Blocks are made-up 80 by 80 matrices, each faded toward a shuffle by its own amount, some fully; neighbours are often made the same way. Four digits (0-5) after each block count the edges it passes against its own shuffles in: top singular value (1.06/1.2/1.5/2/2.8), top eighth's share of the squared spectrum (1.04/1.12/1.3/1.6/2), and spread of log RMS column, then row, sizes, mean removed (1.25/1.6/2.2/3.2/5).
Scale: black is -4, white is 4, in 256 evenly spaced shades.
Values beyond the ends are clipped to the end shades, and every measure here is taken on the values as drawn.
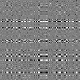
5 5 3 4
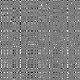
5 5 3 3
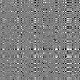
5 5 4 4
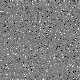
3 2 0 1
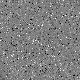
2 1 0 0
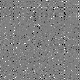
4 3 1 2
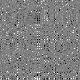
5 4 2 2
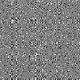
5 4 2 2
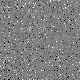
3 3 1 1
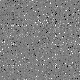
3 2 0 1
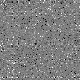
3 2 1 1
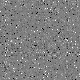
3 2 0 0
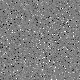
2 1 0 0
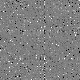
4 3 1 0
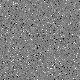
3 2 0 1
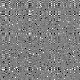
5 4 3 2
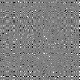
5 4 3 3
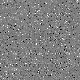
3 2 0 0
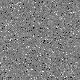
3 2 0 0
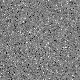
0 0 0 0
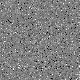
1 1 0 1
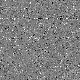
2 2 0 1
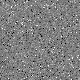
0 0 0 0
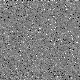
1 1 0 1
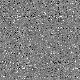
1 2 1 2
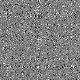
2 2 2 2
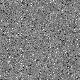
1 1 1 0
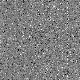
1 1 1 0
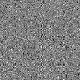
4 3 2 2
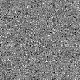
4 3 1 1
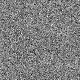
1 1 0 0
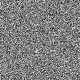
0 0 0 0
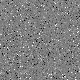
1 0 0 0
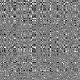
5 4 3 3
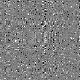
4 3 2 2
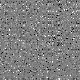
4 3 1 1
